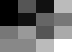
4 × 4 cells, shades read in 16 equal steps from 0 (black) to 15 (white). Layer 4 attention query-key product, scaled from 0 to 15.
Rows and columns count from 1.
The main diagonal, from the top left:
0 1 5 15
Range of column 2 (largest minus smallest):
8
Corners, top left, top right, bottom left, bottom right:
0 11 8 15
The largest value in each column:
8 9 11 15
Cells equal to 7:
2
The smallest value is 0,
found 2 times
